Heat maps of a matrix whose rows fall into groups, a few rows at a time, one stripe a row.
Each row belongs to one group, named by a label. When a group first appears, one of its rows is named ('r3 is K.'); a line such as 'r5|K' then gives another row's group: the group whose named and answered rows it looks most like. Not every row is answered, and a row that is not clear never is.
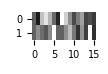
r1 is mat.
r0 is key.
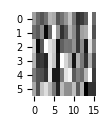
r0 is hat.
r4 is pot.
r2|hat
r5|key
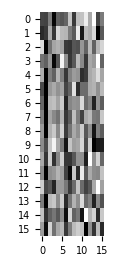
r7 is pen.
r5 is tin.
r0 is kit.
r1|kit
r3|mat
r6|key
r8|key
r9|key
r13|key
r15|key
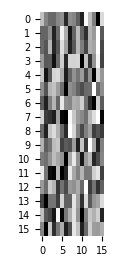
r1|mat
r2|mat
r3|pot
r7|pot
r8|key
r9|tin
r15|pen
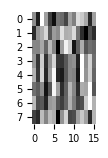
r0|kit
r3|mat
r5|mat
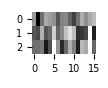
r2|mat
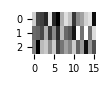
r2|key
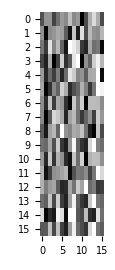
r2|key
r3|pen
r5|hat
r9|tin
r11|hat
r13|tin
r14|pot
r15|tin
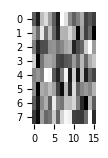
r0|key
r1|key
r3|hat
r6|key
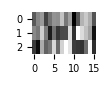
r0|mat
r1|kit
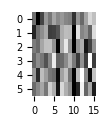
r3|mat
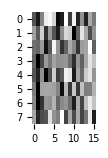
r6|hat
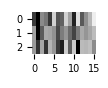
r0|pen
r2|tin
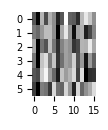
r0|tin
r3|key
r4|key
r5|pen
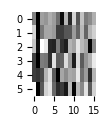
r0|tin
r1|hat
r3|pen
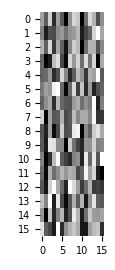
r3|kit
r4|mat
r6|kit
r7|kit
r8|pen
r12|key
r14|pen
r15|pot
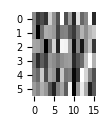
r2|pot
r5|kit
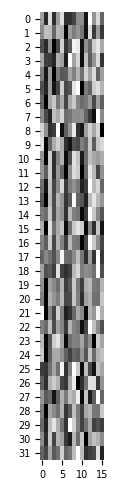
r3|pot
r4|kit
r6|key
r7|hat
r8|pot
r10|pen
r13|tin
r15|key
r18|pot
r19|pen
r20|pen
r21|hat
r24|hat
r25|pen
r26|tin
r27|pot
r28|pen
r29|key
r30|tin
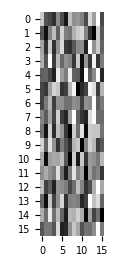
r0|pot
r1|key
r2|mat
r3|kit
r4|pot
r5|tin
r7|tin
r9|kit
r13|mat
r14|key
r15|pot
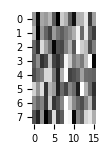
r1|kit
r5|mat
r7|pen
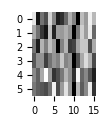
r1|pot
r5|pot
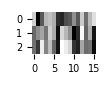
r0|hat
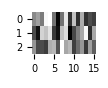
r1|tin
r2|pot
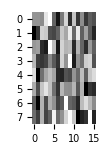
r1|kit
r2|pot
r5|key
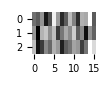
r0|mat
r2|hat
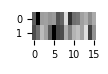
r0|tin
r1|kit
